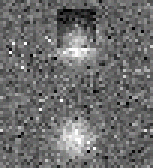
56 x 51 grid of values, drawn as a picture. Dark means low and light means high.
Odd patch: lower, in the top middle. Slope: none. Average level on the scale: 40%. Ninth with the highest average: bottom middle. Bumps: two.
